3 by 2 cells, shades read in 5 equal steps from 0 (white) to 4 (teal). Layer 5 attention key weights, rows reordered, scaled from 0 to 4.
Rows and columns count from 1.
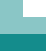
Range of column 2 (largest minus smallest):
4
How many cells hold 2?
3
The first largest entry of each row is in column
1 1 1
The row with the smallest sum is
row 1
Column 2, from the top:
0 2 4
